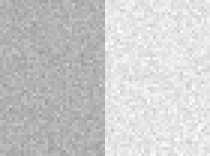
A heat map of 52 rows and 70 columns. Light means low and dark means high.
The table splits into one row of 2 panels. Panel 1,1: low, fine-grained, faint in contrast. Panel 1,2: very low, fine-grained, faint in contrast.
